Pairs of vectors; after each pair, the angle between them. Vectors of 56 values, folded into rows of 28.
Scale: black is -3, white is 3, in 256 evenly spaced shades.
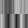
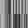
partly aligned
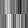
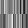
partly aligned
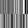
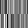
orthogonal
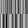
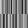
partly aligned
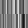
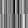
nearly opposite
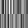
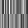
nearly parallel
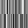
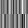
partly aligned
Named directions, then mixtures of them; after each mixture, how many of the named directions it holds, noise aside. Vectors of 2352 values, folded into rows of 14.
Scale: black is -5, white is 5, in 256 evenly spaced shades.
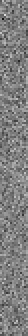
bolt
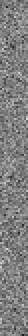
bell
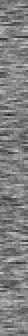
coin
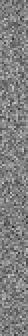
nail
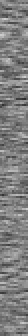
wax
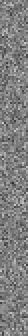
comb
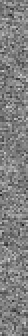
three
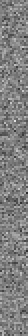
three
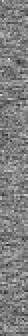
two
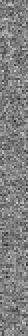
three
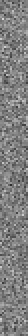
two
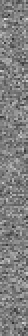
three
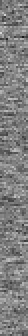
three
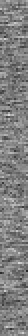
two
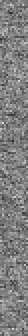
two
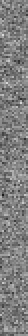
three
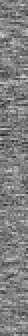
three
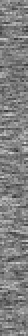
one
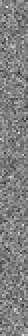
two
